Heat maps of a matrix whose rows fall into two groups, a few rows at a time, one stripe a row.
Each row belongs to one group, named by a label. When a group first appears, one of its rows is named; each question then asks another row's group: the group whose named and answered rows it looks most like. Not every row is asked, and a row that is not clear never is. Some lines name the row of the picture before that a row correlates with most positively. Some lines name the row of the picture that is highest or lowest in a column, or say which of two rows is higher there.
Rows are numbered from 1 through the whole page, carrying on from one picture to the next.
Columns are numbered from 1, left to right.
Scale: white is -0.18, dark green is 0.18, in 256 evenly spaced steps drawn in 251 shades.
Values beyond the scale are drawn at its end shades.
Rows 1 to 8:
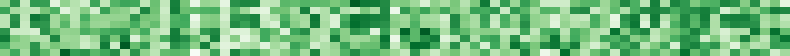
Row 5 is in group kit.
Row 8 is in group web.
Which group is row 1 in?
web
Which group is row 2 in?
kit
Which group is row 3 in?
web
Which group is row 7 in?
kit
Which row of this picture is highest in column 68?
1
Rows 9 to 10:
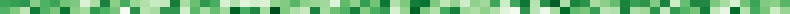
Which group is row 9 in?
kit
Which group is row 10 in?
web
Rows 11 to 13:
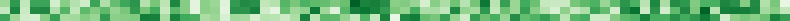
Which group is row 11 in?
web
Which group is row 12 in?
web
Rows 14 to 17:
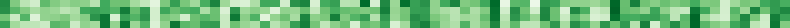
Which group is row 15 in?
kit
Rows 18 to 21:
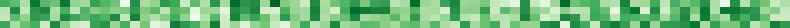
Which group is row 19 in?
web
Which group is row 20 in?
web
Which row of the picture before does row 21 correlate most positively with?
17
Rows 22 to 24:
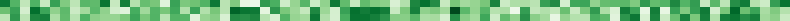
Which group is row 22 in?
kit
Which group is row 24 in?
web
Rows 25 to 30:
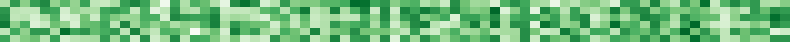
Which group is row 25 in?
web
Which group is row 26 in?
kit
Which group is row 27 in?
kit
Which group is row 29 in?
web
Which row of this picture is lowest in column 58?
25
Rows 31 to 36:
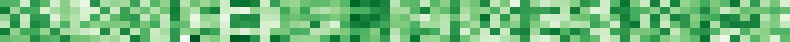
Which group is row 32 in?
kit
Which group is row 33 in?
web
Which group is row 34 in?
web
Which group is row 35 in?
kit
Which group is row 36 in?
web
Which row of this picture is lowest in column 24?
32
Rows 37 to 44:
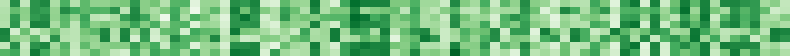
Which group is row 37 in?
web
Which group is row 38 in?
web
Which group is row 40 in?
web
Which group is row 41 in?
kit
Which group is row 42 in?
kit
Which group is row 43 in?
web
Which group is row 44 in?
web
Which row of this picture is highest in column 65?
42
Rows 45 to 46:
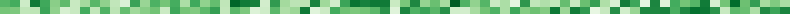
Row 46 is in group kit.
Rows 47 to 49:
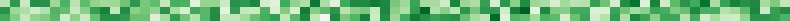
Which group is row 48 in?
kit
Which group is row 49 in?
kit
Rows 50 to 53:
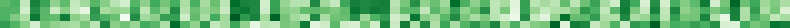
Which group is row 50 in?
web
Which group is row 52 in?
web
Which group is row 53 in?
kit
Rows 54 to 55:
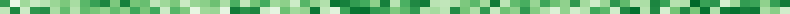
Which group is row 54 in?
kit
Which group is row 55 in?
web
